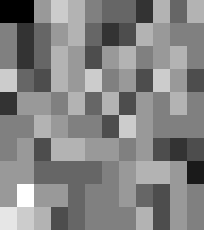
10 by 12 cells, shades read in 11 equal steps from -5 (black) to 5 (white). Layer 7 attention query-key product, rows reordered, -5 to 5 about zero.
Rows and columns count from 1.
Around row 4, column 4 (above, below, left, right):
2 0 -2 1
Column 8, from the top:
-1 -2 2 1 -2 3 0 1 1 0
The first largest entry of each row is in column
4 5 4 1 5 8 4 9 2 1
